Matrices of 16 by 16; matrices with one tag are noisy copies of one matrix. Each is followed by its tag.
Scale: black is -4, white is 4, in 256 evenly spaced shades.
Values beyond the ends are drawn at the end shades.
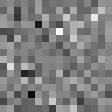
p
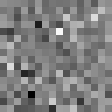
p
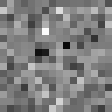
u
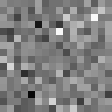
p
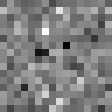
u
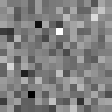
p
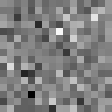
p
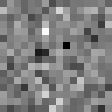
u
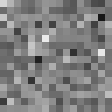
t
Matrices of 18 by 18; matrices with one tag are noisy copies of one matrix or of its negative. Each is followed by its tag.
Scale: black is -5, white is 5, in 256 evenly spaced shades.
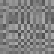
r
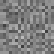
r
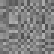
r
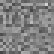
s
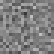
s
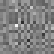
r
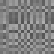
r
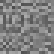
s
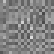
r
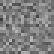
s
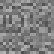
s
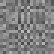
r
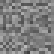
s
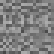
s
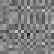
r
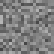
s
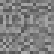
s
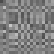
r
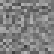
s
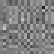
r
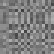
r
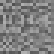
s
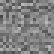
s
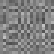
r
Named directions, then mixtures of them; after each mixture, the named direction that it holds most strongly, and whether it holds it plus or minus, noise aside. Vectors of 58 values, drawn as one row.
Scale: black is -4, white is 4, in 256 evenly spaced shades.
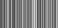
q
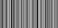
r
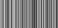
q, minus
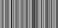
q, minus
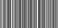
r, minus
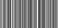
r, minus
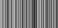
q, minus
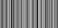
r, plus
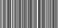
r, minus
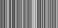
q, plus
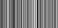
q, plus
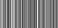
r, minus
